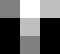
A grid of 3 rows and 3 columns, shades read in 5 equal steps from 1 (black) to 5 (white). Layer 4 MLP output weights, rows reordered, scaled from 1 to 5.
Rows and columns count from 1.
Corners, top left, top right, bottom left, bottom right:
3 4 1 1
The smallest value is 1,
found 4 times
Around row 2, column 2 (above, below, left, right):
5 3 1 1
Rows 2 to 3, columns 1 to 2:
1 4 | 1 3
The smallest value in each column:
1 3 1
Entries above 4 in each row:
1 0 0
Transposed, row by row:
3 1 1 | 5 4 3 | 4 1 1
